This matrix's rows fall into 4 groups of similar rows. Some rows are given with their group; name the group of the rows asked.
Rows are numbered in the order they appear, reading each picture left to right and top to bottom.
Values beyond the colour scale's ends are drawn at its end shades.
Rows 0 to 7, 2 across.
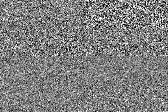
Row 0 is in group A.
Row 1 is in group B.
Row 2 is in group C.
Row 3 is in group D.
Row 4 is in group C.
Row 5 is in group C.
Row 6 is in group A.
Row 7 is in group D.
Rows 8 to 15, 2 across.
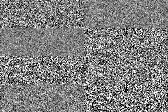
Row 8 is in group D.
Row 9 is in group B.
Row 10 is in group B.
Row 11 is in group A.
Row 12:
A
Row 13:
B
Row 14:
B
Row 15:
A
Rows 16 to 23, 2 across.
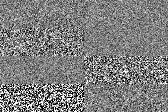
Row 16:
C
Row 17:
B
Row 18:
C
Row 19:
D
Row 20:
C
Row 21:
D
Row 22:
C
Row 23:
C
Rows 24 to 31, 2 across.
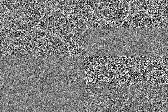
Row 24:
C
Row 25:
C
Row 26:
B
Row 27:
B
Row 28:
C
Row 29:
D
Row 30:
A
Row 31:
C
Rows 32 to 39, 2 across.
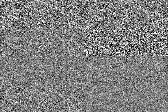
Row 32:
B
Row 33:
B
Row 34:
B
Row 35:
D
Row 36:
D
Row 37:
A
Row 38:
B
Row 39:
A
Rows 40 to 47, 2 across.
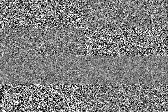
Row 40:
D
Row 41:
C
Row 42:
D
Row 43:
A
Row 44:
D
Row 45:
C
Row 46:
B
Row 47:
D
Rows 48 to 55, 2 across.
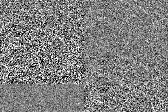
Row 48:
D
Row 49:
B
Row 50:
B
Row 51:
C
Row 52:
A
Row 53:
B
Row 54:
D
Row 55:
B
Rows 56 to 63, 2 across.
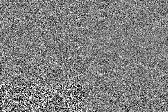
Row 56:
D
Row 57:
B
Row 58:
D
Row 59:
A
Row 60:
B
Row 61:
B
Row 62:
B
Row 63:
D
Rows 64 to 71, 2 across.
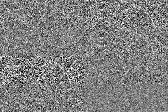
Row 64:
C
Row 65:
B
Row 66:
A
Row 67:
B
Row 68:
B
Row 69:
C
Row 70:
D
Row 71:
D
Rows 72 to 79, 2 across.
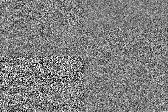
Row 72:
B
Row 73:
C
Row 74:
A
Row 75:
C
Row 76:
A
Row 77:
B
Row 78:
A
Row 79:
D
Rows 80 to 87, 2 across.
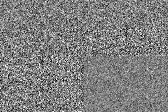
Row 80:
C
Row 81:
B
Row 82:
C
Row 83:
A
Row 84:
A
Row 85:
C
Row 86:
A
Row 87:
C
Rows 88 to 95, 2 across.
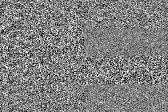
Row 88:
B
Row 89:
B
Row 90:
A
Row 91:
C
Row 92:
A
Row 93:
C
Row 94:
A
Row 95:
B
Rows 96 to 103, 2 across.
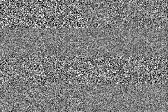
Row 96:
D
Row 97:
C
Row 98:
D
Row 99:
C
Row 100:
D
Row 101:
C
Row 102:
D
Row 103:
A
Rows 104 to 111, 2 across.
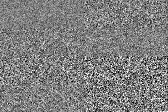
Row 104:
C
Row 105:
C
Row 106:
C
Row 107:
A
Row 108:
C
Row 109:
C
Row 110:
B
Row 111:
D
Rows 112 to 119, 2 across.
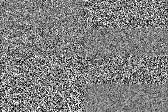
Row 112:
A
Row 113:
A
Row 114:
A
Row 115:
D
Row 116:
B
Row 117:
C
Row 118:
B
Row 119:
C
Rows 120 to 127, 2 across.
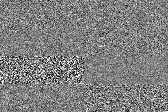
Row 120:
D
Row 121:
B
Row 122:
D
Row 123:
B
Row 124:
D
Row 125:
A
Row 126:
A
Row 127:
D
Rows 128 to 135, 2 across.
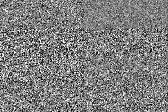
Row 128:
A
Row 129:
C
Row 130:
C
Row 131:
C
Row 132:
A
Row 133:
C
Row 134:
C
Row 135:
A
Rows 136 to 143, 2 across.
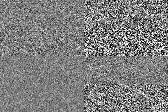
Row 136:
D
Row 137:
C
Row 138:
D
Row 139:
D
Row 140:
C
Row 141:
A
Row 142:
C
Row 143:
B
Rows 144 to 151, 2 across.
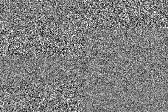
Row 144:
D
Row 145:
D
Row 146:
A
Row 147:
A
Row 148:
C
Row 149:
B
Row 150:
C
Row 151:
A
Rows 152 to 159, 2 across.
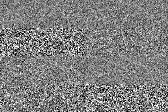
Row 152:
C
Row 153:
C
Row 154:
B
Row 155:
A
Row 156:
B
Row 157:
B
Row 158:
C
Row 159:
B
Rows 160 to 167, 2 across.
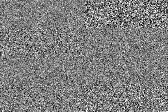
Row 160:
B
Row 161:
C
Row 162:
D
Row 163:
D
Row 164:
C
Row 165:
D
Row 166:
D
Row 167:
D
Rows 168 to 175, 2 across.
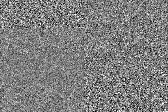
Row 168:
D
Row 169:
C
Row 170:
A
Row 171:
C
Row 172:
C
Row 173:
D
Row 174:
B
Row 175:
D
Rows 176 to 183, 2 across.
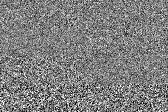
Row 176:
C
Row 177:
D
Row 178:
A
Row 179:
A
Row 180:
B
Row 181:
D
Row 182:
C
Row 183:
C
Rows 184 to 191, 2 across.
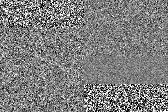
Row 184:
A
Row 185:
C
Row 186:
D
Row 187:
D
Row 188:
B
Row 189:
D
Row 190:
C
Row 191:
D
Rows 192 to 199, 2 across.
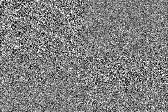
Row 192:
B
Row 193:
D
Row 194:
B
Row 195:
C
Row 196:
D
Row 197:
D
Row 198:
D
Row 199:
A
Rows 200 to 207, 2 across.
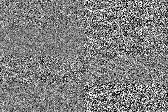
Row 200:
D
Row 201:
A
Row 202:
D
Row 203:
A
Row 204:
A
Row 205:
B
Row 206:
C
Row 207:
A
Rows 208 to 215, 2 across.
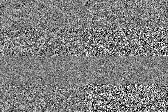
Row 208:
B
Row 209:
A
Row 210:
C
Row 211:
D
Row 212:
D
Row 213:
B
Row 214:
D
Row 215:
A
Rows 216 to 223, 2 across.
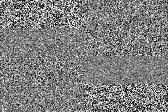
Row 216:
B
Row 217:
C
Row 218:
D
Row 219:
C
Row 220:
D
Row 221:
C
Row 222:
D
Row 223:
A
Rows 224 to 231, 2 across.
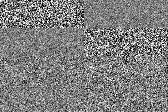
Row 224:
A
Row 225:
D
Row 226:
C
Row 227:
C
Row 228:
C
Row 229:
A
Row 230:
D
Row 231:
C
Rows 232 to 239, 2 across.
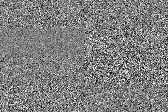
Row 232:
A
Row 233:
D
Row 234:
D
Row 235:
A
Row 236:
A
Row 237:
D
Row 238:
A
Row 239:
C
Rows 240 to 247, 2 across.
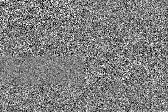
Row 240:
A
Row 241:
A
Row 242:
C
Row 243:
C
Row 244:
B
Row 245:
B
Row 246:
A
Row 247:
D
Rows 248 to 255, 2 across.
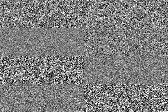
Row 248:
C
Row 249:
B
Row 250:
D
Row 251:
D
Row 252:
C
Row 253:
D
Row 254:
D
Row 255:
D
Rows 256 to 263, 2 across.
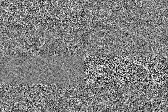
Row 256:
A
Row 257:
A
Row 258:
C
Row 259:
B
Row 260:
B
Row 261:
B
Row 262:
D
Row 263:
C
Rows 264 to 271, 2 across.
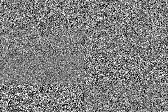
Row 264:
C
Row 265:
B
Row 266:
A
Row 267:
A
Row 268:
D
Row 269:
D
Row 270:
A
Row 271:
D
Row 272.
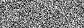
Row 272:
B
